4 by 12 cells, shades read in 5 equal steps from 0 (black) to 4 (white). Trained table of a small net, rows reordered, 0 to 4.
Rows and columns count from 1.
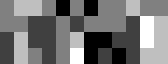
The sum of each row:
23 23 20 21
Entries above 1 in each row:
10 8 5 6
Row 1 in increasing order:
0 0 2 2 2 2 2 2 2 3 3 3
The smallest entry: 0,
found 6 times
